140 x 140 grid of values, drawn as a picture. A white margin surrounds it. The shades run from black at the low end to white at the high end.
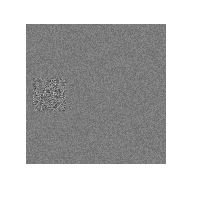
An odd patch, rougher than its surroundings, sits in the middle left. No single row or column stands out from its neighbours. There are no regular stripes. There is no overall slope. The distribution is heavy-tailed on both sides. Values change most from cell to cell in the middle left.
